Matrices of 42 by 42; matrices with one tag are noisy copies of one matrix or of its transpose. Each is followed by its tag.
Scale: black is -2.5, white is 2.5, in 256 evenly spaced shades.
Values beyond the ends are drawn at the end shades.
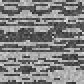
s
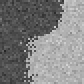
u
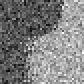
u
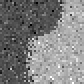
u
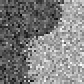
u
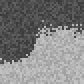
u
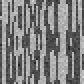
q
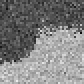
u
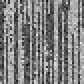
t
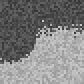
u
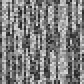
q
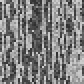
s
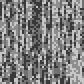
s
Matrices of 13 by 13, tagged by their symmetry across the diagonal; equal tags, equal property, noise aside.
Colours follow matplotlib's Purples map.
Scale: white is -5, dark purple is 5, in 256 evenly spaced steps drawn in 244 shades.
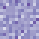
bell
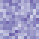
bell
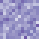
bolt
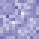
bolt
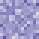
bolt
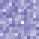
bolt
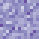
bolt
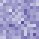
bolt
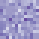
bell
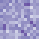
bolt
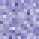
bell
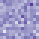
bell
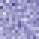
bell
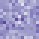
bell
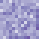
bolt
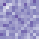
bolt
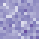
bolt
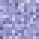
bell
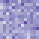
bell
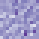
bell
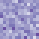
bell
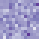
bell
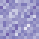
bolt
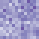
bell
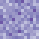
bolt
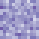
bell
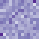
bolt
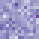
bell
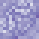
bolt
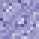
bolt
